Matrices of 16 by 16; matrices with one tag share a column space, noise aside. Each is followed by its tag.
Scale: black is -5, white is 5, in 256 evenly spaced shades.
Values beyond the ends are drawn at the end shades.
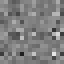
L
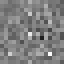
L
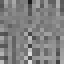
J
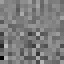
J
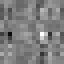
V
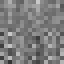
J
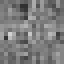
V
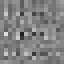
L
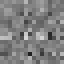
L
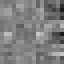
V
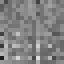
J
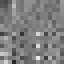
J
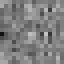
V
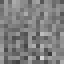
J
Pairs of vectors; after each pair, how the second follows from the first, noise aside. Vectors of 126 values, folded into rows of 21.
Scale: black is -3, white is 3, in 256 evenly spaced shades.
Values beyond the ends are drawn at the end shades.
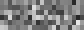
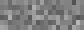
shrunk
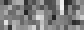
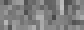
shrunk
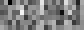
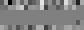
partly zeroed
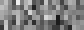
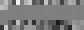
partly zeroed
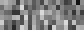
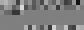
partly zeroed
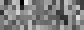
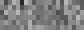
shrunk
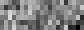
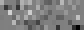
partly zeroed
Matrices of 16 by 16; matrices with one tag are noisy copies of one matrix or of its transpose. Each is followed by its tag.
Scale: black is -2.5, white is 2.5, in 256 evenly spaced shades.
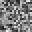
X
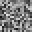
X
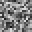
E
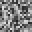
E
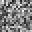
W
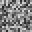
W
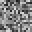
X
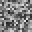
E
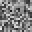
X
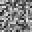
W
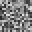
X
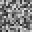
W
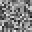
X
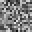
X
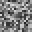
E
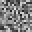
X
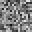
X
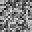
W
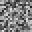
W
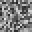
E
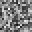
E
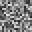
X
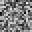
W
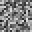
W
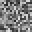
X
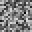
W
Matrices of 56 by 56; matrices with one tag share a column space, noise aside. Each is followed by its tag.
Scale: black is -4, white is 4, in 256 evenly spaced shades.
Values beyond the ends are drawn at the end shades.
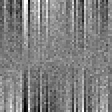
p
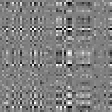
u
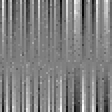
p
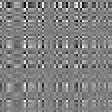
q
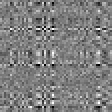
u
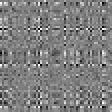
u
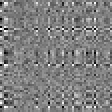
u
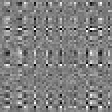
u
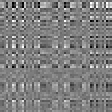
q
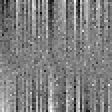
p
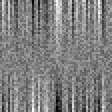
p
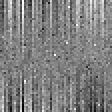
p
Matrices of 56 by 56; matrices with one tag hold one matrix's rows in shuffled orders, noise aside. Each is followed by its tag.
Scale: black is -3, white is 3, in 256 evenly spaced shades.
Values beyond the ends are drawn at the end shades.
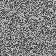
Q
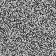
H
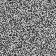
H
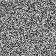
H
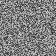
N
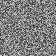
N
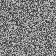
H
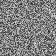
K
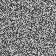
H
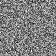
K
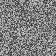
Q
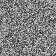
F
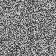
K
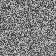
K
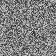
F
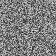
F
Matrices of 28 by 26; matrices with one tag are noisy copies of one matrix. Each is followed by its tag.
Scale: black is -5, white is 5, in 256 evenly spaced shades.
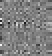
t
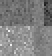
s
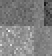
s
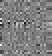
t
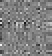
t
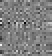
t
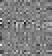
t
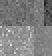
s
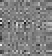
t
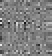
t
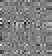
t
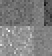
s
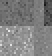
s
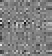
t
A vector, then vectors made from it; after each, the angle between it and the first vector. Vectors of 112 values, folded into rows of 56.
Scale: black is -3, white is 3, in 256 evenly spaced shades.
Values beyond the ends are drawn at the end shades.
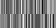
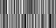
orthogonal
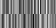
orthogonal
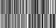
partly aligned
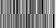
partly aligned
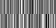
partly aligned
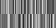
nearly opposite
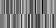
nearly parallel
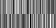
partly opposed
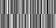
orthogonal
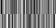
orthogonal
